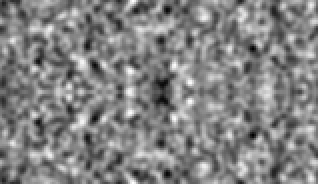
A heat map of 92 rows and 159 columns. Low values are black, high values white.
Lone odd cells: none. Grain: blotchy. Seam: none. Slope: none. Histogram: bell-shaped. Mirror symmetry: top to bottom.
